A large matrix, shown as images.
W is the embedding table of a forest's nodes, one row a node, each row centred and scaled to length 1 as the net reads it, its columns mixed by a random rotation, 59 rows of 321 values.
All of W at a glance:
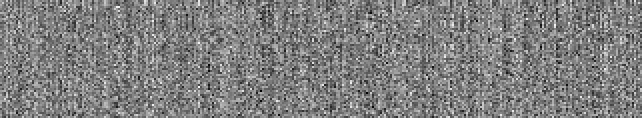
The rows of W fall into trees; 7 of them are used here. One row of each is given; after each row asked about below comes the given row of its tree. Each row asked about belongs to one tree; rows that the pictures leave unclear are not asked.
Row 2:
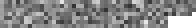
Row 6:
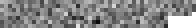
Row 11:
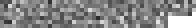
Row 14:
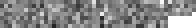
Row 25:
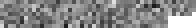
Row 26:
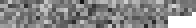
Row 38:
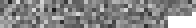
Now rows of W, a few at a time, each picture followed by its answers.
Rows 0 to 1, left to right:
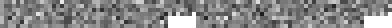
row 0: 2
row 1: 2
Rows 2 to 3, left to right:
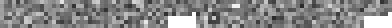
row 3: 38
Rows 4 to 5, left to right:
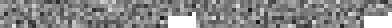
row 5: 38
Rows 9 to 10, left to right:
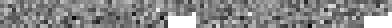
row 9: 6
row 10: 11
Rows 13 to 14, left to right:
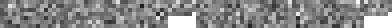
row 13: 11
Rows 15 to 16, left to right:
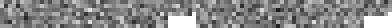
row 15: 11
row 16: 38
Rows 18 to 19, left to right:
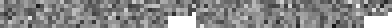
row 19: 14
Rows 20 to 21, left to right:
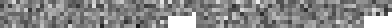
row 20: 14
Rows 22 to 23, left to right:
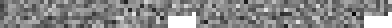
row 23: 11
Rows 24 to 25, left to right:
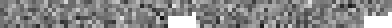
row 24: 11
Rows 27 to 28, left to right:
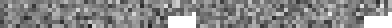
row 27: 11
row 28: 11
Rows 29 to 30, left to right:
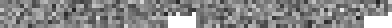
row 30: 11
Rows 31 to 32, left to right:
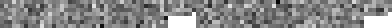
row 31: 14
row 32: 26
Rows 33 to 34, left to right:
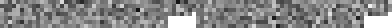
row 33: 2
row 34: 11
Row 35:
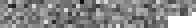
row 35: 26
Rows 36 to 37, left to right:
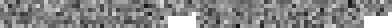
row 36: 14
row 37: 25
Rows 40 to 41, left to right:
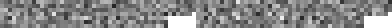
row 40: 2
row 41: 2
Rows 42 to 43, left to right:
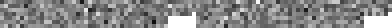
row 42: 26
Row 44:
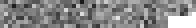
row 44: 26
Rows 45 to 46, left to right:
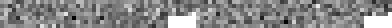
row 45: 6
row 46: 2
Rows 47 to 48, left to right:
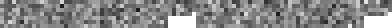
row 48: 14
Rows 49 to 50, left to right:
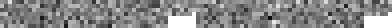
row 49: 25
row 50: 6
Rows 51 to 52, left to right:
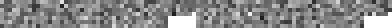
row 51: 2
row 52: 2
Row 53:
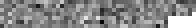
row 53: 2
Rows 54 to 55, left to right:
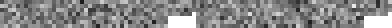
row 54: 26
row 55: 11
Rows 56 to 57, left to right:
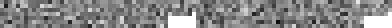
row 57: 14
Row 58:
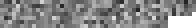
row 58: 2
